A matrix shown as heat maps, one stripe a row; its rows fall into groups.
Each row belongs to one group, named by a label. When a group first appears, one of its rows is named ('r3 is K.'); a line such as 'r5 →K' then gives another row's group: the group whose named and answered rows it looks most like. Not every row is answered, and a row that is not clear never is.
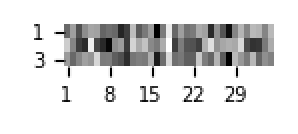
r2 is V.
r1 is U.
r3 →U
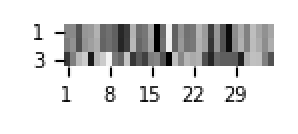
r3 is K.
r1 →U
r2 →U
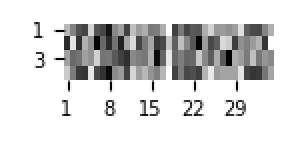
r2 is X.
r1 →V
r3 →U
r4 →V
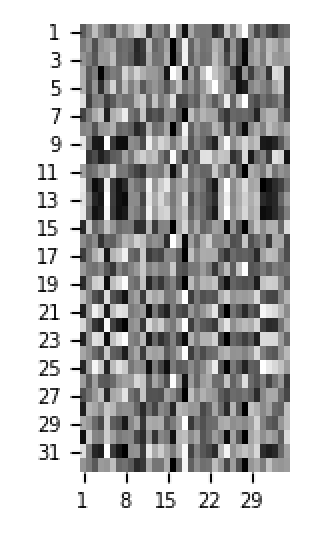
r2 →U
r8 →U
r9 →V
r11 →U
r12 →V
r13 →V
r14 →V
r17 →K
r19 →K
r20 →V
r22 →V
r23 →K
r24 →V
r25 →K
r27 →K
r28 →U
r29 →V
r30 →U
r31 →V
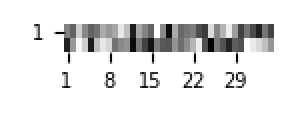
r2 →K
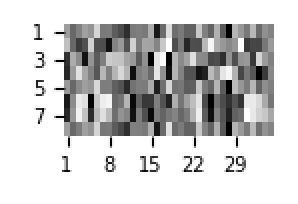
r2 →V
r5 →U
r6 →K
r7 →K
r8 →U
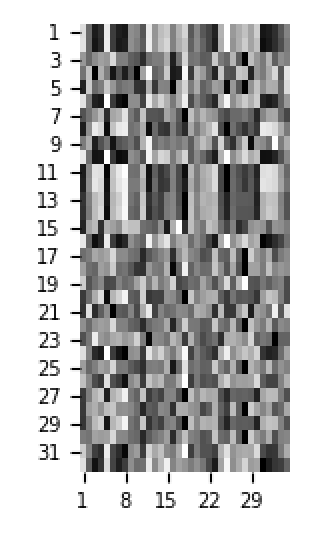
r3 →U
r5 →U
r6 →V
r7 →K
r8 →K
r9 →X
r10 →V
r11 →K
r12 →K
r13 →K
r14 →K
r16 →V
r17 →U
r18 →U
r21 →X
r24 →V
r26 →V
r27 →K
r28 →U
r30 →U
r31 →V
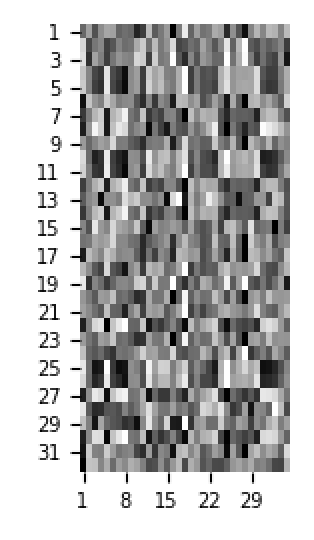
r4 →V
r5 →V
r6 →U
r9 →U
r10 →V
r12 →K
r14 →K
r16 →U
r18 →V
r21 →V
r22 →K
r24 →X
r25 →V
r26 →V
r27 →K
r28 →X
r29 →X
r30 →K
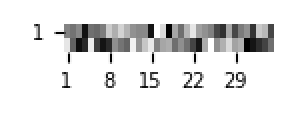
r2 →V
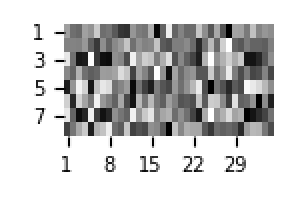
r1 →U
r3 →V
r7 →V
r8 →K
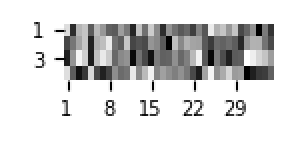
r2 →K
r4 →V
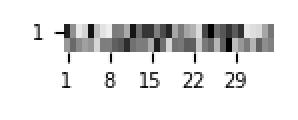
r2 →U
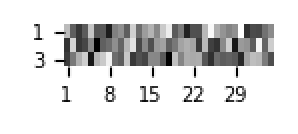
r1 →V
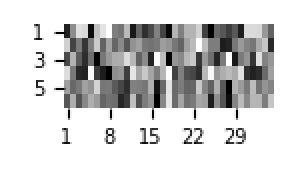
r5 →U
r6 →U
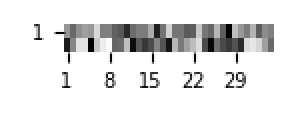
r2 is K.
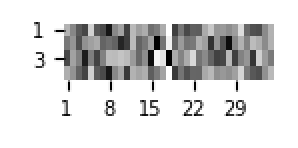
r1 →V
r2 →U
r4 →V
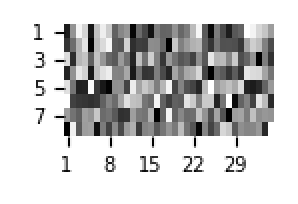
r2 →K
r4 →K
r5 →V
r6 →X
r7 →U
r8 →X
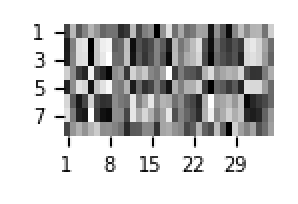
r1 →U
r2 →K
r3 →K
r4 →V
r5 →K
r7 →V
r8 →U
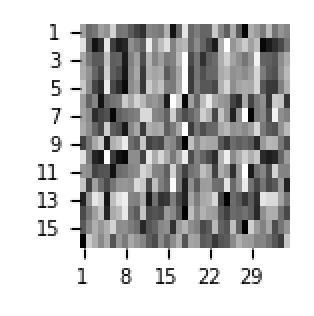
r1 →U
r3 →V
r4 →V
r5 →V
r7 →X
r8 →V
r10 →V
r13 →K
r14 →K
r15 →U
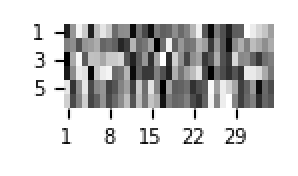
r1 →K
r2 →U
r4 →K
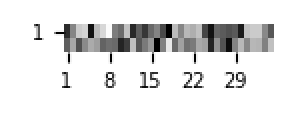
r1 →K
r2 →U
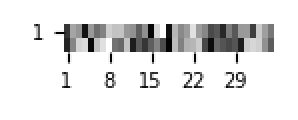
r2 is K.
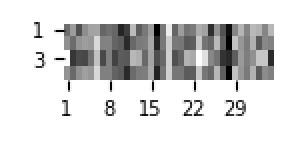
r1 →U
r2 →U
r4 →U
